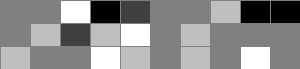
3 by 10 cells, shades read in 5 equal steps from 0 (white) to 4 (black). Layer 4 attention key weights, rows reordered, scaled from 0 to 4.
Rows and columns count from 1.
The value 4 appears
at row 1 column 4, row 1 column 9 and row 1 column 10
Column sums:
5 5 5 5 4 6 4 5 6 8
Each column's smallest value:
1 1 0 0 0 2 1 1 0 2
